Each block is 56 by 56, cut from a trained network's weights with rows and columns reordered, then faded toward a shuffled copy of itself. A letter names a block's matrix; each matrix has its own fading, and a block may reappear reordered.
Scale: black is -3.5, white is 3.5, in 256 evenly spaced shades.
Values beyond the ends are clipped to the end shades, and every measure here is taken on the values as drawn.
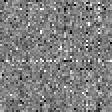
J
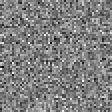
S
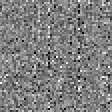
J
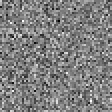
S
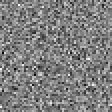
S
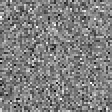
S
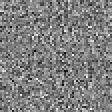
S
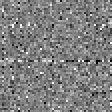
J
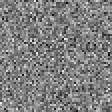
S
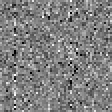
J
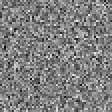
S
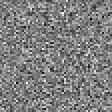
S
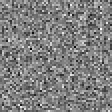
S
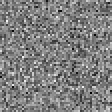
S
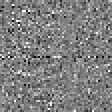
J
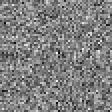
S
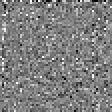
J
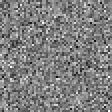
S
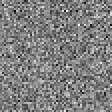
S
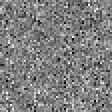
J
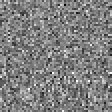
S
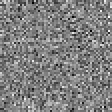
S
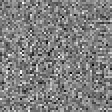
S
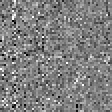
J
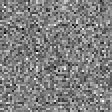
S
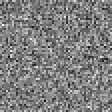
S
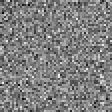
S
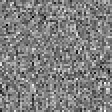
S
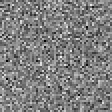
S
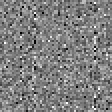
J
